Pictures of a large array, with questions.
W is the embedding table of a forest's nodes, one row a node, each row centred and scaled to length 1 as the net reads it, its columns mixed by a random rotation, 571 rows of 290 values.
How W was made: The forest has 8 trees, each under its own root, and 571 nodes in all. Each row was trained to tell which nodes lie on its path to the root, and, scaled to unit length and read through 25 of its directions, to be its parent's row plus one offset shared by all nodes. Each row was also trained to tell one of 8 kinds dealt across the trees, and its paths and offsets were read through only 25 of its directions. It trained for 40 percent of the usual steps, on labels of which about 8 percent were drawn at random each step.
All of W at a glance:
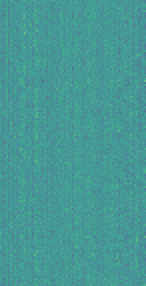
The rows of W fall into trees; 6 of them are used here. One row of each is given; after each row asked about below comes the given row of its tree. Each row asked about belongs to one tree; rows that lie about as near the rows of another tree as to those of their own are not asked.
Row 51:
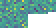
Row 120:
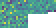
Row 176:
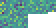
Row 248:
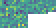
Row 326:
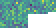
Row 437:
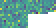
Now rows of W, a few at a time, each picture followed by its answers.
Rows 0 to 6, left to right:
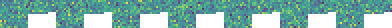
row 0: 248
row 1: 326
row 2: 437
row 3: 120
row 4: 176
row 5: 437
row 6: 248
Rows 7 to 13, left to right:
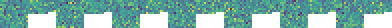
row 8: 120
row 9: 51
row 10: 176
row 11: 176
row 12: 120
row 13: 176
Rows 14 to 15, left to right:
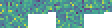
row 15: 120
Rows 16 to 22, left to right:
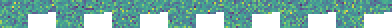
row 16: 120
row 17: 248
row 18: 51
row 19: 248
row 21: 120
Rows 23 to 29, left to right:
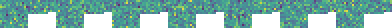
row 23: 176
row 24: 176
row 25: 248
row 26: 120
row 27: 51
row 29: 120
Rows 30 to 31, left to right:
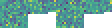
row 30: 120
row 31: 120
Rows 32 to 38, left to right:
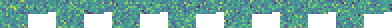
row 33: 120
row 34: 176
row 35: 176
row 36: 176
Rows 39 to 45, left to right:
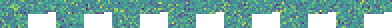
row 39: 120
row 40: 248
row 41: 248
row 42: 176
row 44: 248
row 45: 176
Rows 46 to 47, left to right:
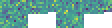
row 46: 120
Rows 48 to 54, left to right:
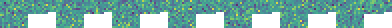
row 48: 176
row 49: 120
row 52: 326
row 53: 176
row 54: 51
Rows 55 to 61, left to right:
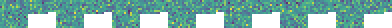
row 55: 120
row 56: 248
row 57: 248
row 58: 248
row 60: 176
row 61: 248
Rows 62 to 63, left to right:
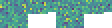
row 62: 176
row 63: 326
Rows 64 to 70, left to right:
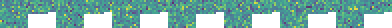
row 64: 248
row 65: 326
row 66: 120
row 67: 176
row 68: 176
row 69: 176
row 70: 326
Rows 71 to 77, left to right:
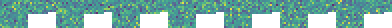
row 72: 248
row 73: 176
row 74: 248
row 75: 176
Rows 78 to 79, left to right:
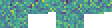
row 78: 176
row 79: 120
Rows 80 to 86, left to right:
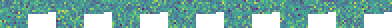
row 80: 248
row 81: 437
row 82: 248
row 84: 176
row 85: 176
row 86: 120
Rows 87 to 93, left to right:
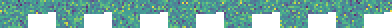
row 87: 248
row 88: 176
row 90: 120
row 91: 248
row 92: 248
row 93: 176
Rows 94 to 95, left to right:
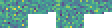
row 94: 326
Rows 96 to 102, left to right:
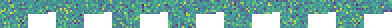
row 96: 120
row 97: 120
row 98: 176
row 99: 248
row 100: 176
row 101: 51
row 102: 120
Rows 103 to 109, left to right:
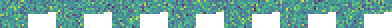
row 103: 120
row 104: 176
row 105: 176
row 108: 437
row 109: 326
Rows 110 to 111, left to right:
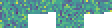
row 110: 248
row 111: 120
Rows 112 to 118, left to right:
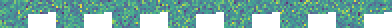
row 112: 248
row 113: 176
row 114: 326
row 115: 120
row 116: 120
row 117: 176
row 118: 326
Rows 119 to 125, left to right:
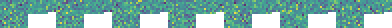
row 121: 437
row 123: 120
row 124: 120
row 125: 248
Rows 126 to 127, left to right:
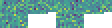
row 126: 176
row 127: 176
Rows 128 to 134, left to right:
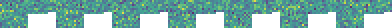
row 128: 176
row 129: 437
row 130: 120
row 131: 120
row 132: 120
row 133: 120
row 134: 176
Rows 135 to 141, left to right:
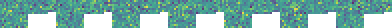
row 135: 120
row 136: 51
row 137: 248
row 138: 120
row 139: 248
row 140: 120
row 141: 176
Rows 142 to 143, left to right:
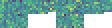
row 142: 176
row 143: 120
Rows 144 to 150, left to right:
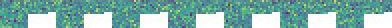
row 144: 120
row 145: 248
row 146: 176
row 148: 326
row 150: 248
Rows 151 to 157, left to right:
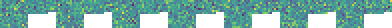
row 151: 120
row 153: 120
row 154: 248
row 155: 176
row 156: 437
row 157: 120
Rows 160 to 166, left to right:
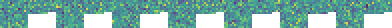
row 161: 176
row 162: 248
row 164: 120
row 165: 120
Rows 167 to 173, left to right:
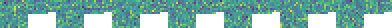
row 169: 248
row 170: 120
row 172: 51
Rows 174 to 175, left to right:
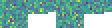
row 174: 248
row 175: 248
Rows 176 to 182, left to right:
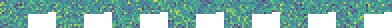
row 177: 176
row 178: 248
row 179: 437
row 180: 437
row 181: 176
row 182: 176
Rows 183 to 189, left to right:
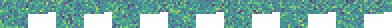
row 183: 248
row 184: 120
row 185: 176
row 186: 248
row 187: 176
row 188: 176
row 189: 120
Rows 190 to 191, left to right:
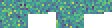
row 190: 437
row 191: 248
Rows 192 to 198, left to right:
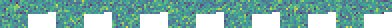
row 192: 120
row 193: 176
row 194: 248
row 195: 248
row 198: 248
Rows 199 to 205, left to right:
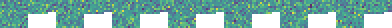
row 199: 176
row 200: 248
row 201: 120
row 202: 248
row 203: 120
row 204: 176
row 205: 248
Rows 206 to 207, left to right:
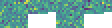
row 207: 248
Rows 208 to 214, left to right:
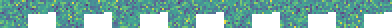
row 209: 326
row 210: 176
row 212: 326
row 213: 248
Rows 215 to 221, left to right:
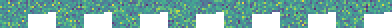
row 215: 120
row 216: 437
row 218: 437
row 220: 248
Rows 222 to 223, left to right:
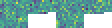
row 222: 437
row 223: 248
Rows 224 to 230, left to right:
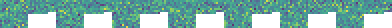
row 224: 437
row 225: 326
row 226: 248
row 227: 248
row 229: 120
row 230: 248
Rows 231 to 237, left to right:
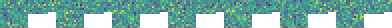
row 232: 437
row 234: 248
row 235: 120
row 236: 51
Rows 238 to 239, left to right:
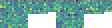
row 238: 176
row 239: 176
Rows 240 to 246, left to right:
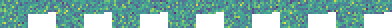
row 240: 248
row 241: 51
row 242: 248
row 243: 437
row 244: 120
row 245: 120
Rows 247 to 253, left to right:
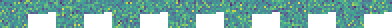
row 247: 176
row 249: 120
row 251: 120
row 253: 51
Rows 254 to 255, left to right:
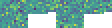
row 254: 120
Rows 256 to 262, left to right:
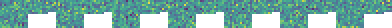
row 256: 120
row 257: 326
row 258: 51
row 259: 176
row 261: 248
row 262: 248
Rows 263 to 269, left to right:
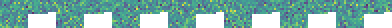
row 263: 120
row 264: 176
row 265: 326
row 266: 176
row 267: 437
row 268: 120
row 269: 176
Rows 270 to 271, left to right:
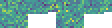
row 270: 248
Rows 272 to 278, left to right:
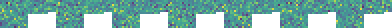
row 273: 326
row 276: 176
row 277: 120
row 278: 248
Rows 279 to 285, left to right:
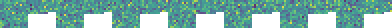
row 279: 248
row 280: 437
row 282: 120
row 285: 326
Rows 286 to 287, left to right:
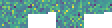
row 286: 176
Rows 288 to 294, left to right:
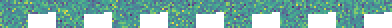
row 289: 437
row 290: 176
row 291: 437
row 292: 51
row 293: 51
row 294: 326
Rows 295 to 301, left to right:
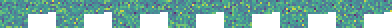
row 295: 248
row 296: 248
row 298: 120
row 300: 326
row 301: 437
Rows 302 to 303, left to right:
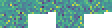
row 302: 248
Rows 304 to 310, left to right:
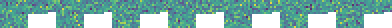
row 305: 248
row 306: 437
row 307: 248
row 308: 120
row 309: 248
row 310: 248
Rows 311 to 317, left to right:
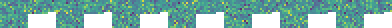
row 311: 326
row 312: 120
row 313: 120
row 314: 120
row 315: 437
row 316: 437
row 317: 120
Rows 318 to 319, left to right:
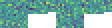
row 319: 326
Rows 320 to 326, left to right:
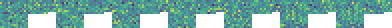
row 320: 120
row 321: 248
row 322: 120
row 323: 248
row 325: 326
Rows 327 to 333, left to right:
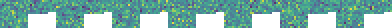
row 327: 437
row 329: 120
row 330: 437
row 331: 176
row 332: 437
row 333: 326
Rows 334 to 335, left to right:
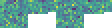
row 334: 120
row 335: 176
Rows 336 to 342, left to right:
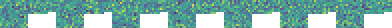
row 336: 51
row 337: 120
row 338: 326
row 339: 120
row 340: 120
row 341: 248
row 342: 248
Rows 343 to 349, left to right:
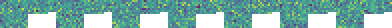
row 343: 51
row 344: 176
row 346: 176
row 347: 120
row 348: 326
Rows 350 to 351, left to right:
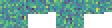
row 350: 120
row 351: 120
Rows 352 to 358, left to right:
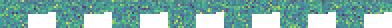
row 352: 248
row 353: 176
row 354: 248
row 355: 248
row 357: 120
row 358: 176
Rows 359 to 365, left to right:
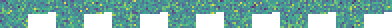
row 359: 51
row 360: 176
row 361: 120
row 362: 176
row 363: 176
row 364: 120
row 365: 176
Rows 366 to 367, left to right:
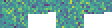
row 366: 326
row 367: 176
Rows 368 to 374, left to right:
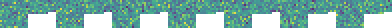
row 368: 248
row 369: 120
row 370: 176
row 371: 120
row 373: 437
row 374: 176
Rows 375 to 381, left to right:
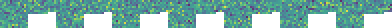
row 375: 120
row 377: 437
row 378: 120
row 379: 176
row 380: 248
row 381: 248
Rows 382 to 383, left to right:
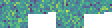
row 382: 437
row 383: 176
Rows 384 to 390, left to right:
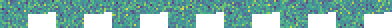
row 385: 248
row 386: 176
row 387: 176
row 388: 176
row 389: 120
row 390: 248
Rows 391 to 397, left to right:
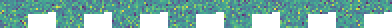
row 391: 176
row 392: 176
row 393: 176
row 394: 120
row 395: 176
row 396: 248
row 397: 51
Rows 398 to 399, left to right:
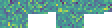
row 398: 120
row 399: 248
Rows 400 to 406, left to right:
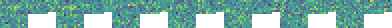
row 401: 120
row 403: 120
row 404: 248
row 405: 176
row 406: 248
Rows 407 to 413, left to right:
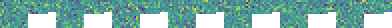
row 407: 176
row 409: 176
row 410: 326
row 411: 176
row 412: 248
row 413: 176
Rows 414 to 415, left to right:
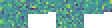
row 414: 248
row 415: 120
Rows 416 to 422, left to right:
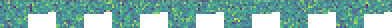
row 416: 176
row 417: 120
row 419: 437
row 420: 326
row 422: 176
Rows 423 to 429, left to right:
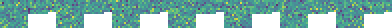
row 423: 120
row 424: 248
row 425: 437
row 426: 248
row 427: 326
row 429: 176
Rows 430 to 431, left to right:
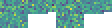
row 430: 176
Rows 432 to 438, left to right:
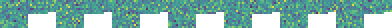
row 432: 120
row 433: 120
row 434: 248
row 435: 248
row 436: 176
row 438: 437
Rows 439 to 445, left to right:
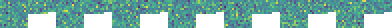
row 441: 248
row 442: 176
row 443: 326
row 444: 437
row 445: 437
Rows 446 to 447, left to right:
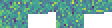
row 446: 120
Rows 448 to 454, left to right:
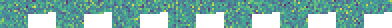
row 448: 248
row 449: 120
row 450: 176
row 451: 176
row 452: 176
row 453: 51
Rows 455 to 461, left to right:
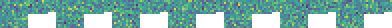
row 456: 326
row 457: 437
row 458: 437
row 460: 248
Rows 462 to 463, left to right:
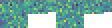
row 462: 176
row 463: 248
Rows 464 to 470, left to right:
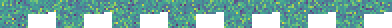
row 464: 326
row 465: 176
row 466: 248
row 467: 248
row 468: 120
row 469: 120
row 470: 248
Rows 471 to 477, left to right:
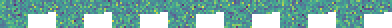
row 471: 176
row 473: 248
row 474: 248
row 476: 326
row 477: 248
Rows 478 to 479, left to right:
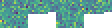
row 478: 248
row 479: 248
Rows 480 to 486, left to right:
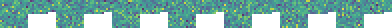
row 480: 248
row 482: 248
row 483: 326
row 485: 437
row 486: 248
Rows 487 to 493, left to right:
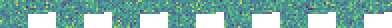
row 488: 120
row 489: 120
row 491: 248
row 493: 120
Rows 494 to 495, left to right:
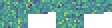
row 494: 437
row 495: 437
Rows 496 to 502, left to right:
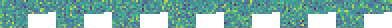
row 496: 248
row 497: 120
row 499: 176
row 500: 176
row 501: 326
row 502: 120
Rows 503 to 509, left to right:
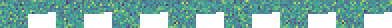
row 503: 326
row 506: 120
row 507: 120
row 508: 120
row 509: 120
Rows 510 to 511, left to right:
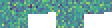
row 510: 176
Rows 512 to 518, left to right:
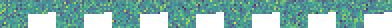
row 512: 176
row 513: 120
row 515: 176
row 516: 176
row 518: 437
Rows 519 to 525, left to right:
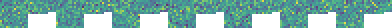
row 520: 248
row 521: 248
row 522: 326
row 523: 326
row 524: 248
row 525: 120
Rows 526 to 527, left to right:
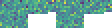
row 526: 51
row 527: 248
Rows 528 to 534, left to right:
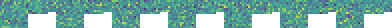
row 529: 437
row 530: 437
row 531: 248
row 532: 176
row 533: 248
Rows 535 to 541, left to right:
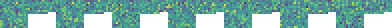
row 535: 248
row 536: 437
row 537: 176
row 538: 176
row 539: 120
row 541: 326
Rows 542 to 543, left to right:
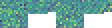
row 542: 437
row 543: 176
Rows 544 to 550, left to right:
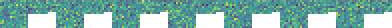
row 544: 120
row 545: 176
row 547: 176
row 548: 326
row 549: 248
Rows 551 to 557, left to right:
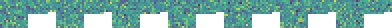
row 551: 437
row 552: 120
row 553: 120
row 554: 248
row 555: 176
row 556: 120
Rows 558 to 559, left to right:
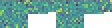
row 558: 176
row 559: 120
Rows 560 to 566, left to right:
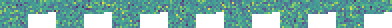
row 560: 248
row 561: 248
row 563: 326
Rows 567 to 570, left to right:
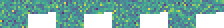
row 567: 176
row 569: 176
